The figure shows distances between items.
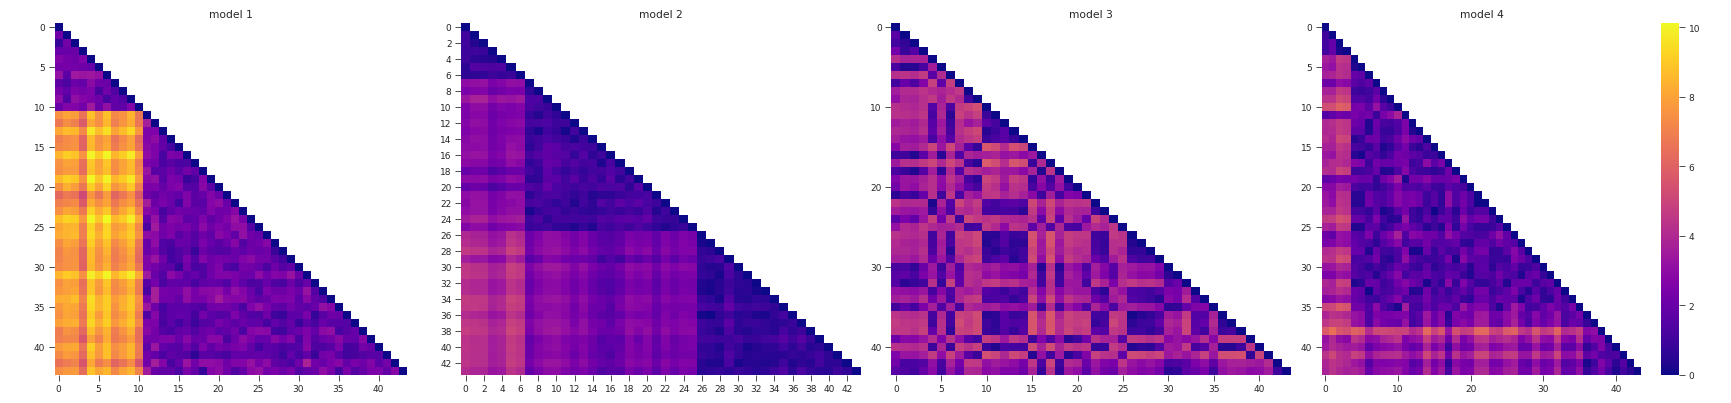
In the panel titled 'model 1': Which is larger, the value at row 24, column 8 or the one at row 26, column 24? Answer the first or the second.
the first
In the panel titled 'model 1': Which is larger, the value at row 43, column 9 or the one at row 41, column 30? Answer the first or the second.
the first
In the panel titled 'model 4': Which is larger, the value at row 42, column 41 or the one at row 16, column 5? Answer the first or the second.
the first
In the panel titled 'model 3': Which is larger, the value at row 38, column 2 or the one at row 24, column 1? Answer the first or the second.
the first
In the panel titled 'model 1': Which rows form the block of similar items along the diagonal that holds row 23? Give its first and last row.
11 to 43
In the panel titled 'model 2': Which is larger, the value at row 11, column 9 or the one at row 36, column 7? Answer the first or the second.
the second
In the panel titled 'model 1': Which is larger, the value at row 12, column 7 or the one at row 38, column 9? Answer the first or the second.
the second
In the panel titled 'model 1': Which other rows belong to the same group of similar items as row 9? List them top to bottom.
0, 1, 2, 3, 4, 5, 6, 7, 8, 10
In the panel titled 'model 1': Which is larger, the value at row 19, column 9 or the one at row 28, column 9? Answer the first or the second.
the first
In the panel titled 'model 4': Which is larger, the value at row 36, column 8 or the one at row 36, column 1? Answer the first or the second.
the second
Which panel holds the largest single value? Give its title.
model 1
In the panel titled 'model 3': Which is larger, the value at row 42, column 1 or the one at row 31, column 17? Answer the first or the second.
the second
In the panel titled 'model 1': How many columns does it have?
44
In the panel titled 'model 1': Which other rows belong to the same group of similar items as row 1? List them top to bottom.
0, 2, 3, 4, 5, 6, 7, 8, 9, 10
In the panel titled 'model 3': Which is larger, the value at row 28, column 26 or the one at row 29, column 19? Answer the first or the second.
the second
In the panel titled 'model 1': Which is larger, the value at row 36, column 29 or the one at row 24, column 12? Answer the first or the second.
the second
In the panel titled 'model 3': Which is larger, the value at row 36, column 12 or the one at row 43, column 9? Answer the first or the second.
the second
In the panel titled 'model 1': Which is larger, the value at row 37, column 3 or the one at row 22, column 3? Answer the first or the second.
the first
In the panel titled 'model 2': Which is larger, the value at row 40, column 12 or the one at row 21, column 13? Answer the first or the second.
the first
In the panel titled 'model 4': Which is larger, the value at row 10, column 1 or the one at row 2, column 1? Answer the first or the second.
the first
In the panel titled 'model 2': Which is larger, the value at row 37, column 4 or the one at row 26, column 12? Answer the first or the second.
the first
